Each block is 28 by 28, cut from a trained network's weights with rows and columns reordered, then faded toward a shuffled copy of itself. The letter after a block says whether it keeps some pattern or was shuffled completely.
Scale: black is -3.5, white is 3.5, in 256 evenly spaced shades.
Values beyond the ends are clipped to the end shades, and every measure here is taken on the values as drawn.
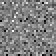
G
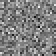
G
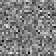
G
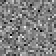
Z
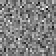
G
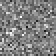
Z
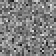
Z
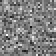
G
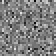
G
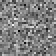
Z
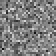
Z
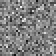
Z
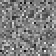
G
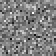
Z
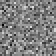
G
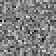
Z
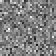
Z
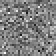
Z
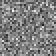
Z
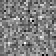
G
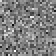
Z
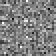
Z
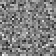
G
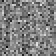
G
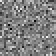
G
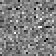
G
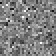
Z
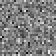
Z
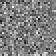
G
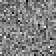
Z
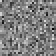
G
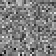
Z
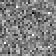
Z
